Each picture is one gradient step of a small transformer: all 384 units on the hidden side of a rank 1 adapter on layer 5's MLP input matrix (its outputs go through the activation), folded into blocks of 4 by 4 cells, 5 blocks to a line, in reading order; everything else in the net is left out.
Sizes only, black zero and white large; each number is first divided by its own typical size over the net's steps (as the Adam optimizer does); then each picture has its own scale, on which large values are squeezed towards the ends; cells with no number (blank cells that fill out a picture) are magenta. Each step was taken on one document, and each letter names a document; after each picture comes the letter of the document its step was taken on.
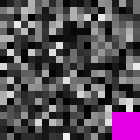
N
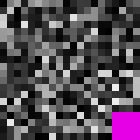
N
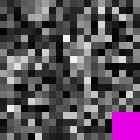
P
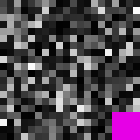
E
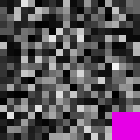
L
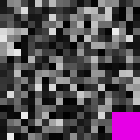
N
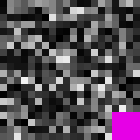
N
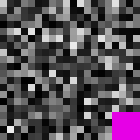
L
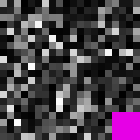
E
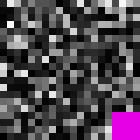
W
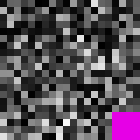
P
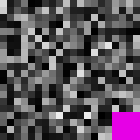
L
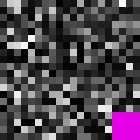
W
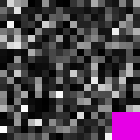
W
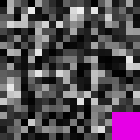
N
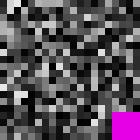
N
